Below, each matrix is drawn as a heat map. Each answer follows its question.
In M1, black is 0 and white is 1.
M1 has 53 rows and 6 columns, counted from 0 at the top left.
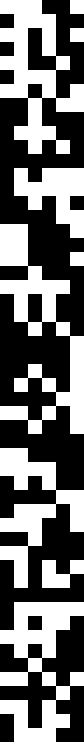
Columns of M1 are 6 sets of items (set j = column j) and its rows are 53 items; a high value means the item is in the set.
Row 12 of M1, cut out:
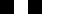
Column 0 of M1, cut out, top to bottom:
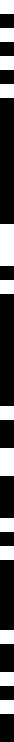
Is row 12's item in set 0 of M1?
no
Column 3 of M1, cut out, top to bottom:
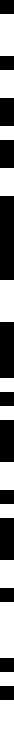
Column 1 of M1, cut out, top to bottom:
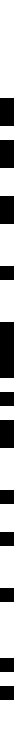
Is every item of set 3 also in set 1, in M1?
yes
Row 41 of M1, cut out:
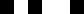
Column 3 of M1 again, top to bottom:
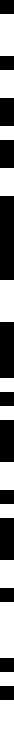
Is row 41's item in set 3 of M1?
yes
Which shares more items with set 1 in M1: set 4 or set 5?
set 5
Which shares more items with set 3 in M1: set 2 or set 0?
set 2
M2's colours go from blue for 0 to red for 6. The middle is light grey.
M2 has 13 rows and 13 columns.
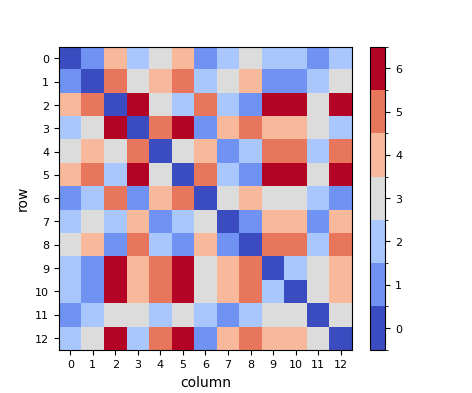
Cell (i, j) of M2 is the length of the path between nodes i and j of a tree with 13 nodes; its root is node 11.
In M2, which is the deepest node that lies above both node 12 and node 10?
0
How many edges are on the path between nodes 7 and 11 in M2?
1
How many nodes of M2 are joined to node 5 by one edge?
1
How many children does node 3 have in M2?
0
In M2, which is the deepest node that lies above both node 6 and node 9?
0
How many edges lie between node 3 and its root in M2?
3
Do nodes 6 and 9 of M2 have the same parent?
no
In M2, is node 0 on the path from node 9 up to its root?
yes
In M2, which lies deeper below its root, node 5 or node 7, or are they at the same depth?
node 5
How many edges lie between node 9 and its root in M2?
3
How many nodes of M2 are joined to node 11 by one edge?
2
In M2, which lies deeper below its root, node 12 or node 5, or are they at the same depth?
the same depth
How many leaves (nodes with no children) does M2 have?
7
